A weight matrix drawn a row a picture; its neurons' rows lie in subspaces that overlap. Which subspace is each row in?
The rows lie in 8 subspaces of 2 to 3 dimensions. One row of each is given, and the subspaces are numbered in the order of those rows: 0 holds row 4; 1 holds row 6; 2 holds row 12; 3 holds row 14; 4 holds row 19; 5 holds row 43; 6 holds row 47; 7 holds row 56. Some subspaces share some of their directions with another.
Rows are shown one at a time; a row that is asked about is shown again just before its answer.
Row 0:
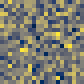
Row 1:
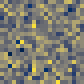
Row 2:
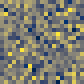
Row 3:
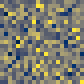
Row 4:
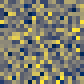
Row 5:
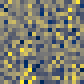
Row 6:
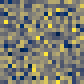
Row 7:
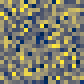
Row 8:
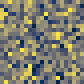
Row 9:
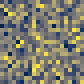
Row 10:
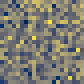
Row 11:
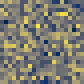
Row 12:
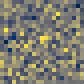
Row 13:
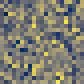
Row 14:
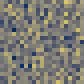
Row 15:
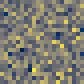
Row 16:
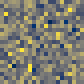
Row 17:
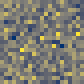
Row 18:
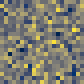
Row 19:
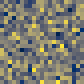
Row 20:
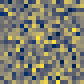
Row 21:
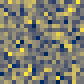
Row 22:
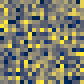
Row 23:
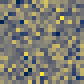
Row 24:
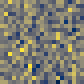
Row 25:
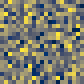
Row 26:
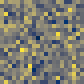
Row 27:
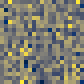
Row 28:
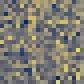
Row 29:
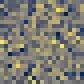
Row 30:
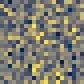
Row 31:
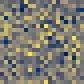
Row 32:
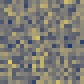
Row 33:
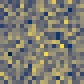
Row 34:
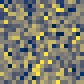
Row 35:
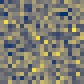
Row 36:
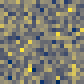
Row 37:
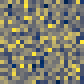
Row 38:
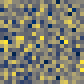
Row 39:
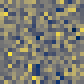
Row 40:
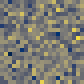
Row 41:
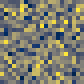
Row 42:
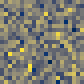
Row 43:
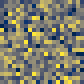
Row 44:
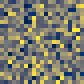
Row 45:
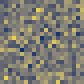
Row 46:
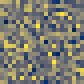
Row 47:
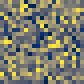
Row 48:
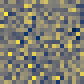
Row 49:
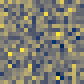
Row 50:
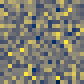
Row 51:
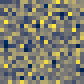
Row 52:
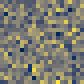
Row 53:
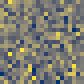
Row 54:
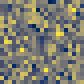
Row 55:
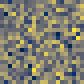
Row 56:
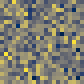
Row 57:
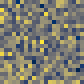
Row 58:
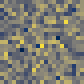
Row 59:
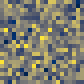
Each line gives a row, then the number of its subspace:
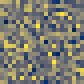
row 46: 1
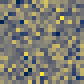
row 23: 0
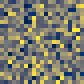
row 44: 0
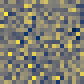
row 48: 0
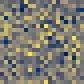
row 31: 6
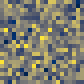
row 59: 2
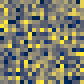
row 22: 5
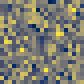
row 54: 2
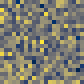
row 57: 4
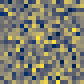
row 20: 6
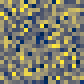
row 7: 6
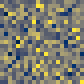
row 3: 2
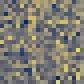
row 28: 7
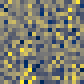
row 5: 5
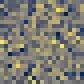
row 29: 3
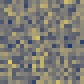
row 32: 3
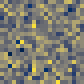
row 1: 2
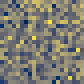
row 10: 7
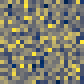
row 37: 3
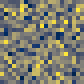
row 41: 6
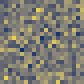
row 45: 2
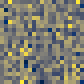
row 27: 5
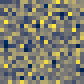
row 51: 1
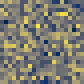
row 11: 1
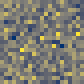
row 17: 2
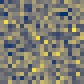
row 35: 1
